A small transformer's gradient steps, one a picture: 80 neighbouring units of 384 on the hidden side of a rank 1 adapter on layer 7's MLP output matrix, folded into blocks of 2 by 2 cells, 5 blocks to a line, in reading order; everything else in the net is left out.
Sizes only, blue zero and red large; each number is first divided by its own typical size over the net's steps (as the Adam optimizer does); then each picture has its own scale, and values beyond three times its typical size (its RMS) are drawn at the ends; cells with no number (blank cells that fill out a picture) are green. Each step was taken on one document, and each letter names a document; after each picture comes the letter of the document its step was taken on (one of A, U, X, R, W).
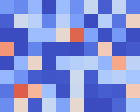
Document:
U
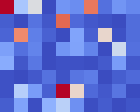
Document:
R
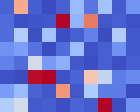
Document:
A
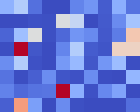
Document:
R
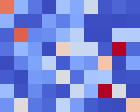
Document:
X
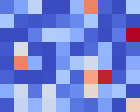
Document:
X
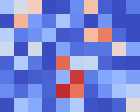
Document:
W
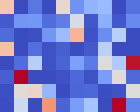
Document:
U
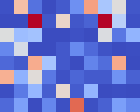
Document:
W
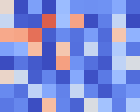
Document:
W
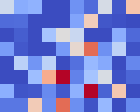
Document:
X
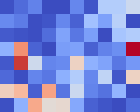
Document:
X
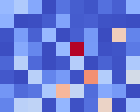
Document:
A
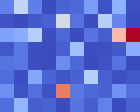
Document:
R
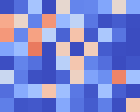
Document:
W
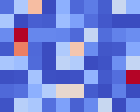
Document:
A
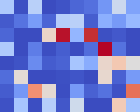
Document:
U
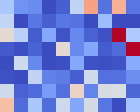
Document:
A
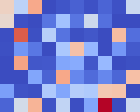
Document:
A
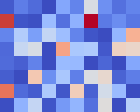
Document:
A
